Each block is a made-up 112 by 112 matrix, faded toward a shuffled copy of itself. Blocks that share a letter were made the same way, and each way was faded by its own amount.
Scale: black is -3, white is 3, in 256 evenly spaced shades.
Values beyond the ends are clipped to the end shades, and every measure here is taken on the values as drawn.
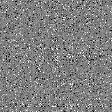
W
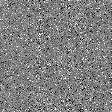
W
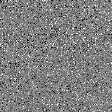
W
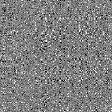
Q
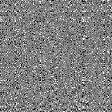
Q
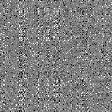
Q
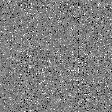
W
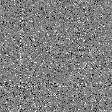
W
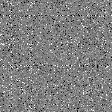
W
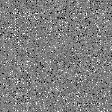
W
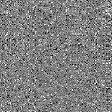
Q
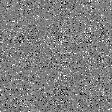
W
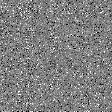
W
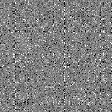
Q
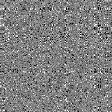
Q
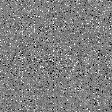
W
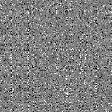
Q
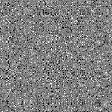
Q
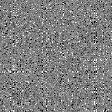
Q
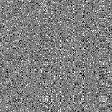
Q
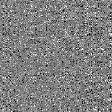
Q
